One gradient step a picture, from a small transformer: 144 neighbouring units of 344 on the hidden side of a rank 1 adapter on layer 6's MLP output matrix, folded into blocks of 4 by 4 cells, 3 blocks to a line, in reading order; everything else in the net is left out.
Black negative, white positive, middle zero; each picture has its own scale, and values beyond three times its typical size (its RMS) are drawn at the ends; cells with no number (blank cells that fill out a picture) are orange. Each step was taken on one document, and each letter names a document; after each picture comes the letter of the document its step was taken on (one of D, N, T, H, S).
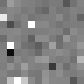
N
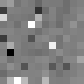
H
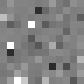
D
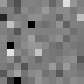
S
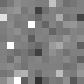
N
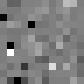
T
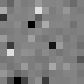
H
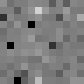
S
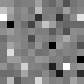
S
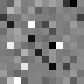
D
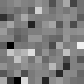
N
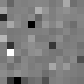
H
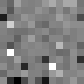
T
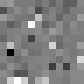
H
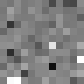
D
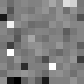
T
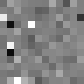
S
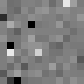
S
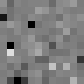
N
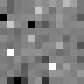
T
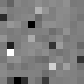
D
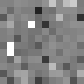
D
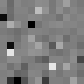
T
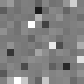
H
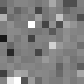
H
